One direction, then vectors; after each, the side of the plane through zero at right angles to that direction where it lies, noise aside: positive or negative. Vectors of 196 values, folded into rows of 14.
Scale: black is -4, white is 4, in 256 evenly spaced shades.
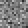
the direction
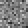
positive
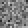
negative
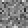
negative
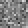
negative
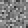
positive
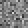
negative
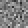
negative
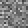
positive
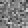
negative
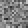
positive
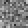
positive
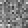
positive
